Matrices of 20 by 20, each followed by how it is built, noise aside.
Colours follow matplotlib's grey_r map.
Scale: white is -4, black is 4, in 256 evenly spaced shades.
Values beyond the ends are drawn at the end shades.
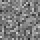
noise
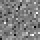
noise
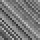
Toeplitz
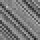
Toeplitz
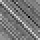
Toeplitz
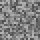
noise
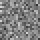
noise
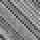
Toeplitz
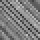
Toeplitz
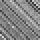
Toeplitz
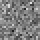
noise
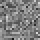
noise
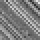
Toeplitz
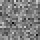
noise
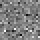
noise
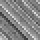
Toeplitz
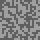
noise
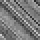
Toeplitz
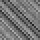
Toeplitz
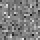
noise
